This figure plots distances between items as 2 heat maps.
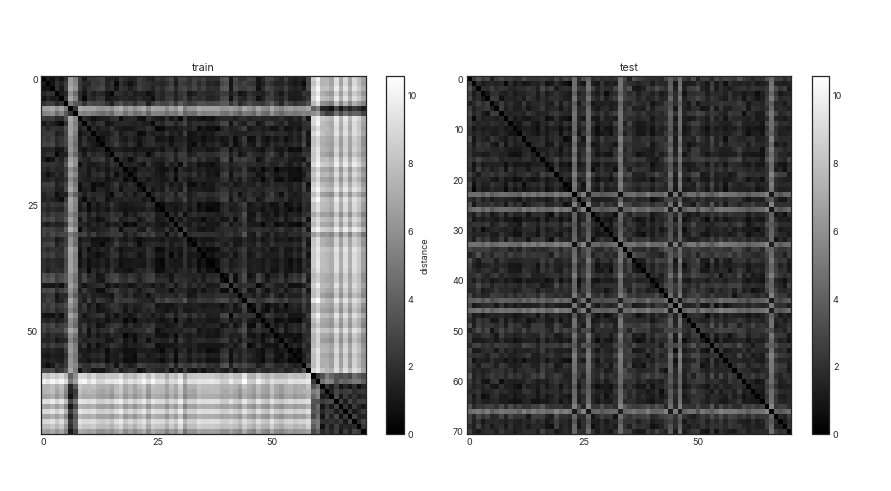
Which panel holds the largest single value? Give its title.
train
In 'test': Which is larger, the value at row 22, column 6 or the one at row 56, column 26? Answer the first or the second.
the second
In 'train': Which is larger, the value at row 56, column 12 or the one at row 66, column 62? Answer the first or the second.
the second
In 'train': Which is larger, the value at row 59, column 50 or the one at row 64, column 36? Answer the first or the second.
the second
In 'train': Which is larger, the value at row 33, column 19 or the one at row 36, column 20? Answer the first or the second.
the first
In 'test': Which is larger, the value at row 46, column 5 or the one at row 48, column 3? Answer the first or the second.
the first
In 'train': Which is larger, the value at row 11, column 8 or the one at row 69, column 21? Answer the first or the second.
the second
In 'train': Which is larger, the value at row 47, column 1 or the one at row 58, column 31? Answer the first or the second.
the second
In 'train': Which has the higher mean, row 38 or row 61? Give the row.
61
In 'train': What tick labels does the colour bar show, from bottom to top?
0, 2, 4, 6, 8, 10
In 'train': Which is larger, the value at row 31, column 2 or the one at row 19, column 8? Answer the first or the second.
the first
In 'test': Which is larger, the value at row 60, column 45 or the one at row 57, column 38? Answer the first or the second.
the first
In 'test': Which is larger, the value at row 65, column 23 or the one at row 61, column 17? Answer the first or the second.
the first
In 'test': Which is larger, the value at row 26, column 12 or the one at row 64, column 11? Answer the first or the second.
the first
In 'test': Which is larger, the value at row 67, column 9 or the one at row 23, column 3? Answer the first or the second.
the second
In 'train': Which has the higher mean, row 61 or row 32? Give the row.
61
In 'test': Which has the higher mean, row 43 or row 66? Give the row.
66
